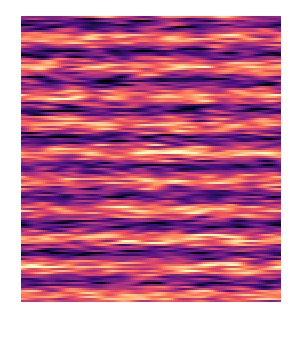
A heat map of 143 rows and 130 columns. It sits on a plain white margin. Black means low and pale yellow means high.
Horizontal stripes repeat 10 times down the table. The grain runs across in streaks. Overall the values sit about 50% of the way up the scale. No overall slope runs across the table.
